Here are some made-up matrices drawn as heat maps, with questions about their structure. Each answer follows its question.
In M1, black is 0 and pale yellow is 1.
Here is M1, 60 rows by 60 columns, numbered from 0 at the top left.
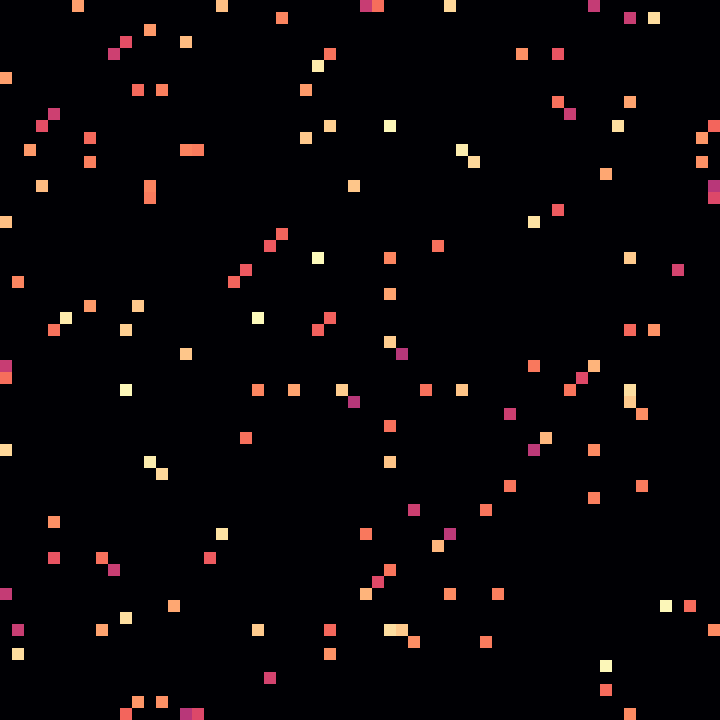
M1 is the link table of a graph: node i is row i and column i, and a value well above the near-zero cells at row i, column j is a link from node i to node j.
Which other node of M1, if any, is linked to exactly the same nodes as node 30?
node 37
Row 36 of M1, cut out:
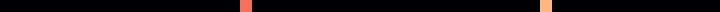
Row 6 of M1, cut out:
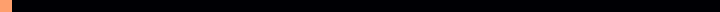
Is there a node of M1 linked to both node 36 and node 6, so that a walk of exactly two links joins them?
no
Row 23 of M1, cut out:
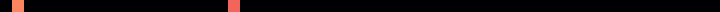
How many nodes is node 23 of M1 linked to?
2
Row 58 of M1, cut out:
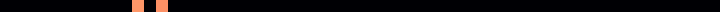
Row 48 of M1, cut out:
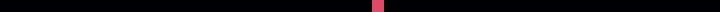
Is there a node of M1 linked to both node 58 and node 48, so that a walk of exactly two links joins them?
no
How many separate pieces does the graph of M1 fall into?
6
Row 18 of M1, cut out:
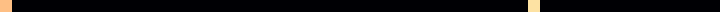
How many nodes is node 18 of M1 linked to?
2
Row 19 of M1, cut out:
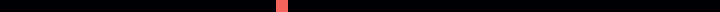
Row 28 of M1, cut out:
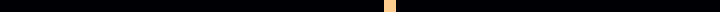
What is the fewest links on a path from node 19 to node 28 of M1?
5
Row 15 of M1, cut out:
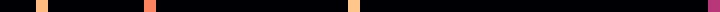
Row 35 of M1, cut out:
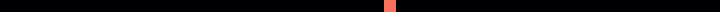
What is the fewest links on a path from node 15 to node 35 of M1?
4
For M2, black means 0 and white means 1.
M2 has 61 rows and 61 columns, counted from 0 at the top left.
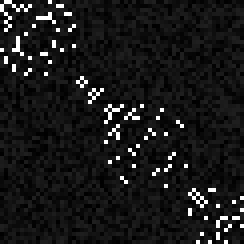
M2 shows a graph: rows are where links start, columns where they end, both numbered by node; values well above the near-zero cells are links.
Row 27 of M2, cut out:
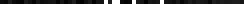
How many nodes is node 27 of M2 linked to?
5
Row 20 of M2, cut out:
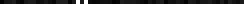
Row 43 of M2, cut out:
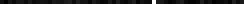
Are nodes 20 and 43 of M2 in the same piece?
no
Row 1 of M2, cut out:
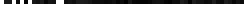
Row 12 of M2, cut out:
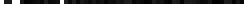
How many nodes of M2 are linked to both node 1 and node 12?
3
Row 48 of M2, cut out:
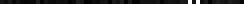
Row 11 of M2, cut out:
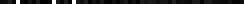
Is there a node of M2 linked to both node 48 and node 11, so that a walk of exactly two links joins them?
no
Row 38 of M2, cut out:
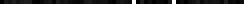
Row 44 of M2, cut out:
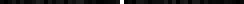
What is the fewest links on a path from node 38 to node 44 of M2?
5
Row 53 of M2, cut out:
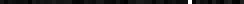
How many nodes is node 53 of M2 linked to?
1
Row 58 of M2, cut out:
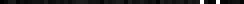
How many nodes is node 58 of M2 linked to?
2
